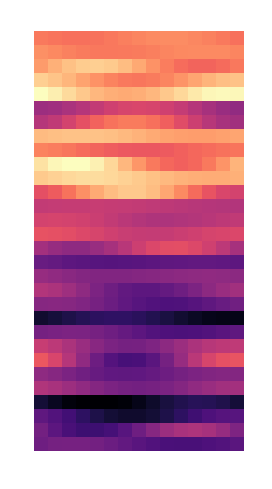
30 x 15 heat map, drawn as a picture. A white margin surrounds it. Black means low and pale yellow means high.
Average level on the scale: 50%. Slope: up to the top. Grain: streaks across. Ninth with the lowest average: bottom middle.
